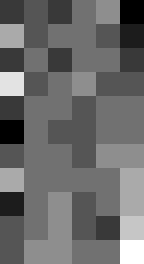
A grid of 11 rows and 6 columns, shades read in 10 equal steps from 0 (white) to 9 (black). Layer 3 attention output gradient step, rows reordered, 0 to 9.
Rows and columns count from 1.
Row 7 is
6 5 5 6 4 4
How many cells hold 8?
2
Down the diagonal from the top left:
7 6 7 4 5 5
